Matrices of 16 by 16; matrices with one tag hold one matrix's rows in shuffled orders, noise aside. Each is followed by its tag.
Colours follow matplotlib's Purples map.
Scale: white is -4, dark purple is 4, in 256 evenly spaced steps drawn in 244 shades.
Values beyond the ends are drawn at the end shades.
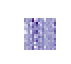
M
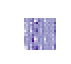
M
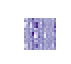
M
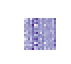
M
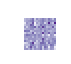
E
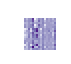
M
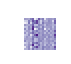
M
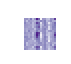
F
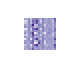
M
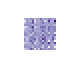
E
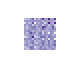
E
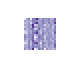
M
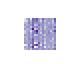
M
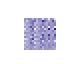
E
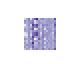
M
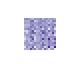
E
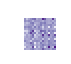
E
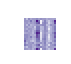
F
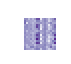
F
